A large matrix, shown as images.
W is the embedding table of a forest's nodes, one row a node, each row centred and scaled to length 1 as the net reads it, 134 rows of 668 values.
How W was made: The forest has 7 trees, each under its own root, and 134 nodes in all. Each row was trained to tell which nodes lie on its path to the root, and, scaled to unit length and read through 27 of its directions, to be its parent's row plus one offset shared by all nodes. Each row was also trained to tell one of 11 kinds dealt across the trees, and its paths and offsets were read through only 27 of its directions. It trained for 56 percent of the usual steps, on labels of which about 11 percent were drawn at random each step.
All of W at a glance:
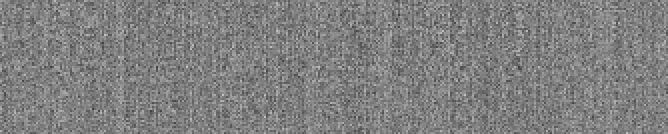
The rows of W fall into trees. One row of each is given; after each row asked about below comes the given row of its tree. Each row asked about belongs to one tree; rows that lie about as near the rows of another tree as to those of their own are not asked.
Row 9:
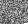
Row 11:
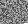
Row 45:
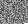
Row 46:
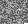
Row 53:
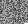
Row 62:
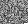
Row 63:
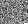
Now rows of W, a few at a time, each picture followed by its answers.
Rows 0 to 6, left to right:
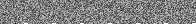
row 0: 9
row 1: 11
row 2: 9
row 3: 46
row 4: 62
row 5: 45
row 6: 53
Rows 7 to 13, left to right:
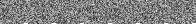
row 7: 11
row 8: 9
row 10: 63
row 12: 63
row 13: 45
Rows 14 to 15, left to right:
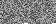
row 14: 11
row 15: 11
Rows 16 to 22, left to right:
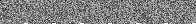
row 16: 11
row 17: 62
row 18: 11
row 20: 46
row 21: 11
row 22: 46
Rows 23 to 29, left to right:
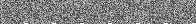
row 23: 63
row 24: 11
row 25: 62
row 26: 45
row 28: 53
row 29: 46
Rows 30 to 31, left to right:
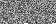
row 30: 45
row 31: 62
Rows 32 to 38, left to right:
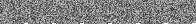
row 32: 53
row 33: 63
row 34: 63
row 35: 63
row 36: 63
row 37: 11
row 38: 63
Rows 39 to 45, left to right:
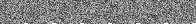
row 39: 46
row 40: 11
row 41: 45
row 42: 46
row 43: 46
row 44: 9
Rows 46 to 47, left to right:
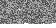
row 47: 11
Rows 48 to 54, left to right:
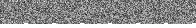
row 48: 63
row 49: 62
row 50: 9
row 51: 45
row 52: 9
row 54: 45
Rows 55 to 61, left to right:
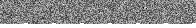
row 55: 11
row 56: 46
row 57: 63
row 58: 46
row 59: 46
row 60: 11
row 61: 62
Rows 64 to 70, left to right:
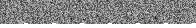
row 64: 46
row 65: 63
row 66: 9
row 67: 9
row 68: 9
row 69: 9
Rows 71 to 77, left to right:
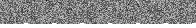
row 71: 45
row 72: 11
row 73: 53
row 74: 11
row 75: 11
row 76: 62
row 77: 53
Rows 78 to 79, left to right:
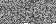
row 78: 62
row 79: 46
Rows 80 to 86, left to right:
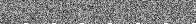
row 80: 9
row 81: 45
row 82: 11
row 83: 9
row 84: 9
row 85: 46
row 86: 63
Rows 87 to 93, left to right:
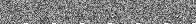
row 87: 62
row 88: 53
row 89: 63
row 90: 45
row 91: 46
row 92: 63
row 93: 63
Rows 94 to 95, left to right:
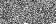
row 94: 11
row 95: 62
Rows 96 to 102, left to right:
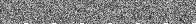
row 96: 63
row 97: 45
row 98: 45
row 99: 46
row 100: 46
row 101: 11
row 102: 63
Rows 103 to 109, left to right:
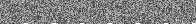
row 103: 62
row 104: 11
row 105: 9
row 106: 45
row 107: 53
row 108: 9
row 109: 45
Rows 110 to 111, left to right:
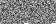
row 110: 45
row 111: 11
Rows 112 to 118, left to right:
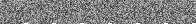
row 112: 62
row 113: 53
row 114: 11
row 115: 46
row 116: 46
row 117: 63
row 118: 62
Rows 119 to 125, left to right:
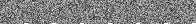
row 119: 46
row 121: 63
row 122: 46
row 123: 9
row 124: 9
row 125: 11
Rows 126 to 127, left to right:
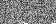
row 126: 46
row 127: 9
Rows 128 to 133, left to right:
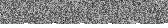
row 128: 53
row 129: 46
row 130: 63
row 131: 45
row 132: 46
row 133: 62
